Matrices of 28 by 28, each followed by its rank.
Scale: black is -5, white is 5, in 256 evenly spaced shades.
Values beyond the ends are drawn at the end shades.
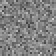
full rank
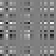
one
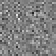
five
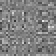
five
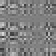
two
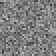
full rank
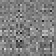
five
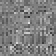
five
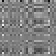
two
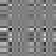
one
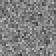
full rank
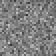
full rank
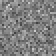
full rank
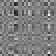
two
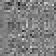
five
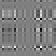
one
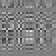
two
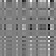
one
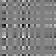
one
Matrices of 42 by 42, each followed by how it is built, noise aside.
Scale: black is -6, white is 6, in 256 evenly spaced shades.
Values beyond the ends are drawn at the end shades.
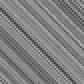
Toeplitz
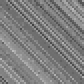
Toeplitz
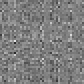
low rank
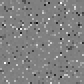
sparse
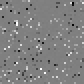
sparse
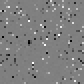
sparse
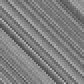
Toeplitz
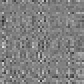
low rank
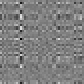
low rank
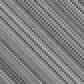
Toeplitz
